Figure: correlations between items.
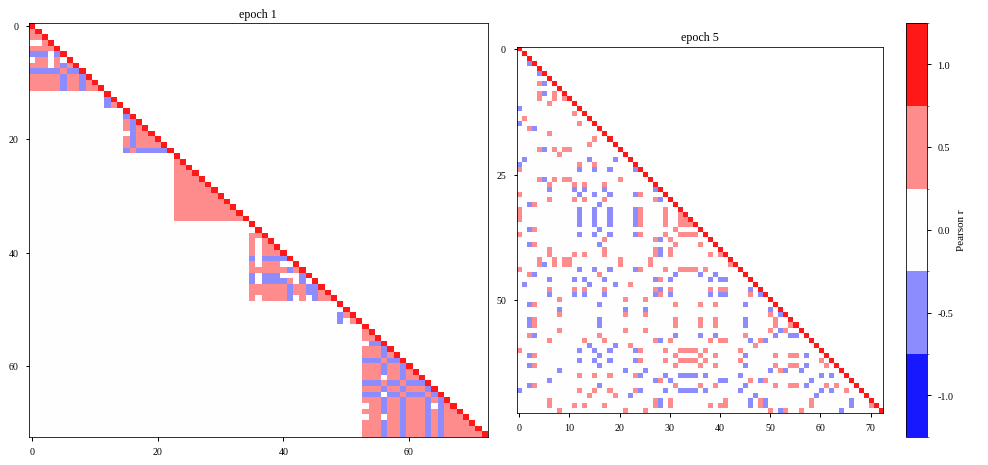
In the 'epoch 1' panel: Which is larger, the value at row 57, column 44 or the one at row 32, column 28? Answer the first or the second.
the second
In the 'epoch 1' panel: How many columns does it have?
73
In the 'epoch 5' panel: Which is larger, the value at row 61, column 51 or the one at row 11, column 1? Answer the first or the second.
the first
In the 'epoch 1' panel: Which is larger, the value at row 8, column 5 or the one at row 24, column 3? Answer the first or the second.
the first
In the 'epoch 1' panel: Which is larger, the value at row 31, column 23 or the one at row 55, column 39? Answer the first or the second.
the first
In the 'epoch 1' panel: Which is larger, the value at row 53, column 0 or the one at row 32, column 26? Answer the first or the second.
the second
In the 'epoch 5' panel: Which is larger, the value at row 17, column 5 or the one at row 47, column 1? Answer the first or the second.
the first
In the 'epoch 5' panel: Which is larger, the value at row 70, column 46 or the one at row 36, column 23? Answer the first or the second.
the second
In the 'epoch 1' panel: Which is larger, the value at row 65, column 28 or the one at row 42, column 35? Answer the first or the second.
the second
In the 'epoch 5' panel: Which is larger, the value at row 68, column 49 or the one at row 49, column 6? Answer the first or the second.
the first
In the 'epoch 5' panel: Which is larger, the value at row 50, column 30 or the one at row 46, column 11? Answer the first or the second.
the first
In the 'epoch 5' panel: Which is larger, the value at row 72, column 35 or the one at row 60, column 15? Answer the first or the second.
the first
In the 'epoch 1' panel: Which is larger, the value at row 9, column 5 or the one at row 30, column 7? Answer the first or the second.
the second
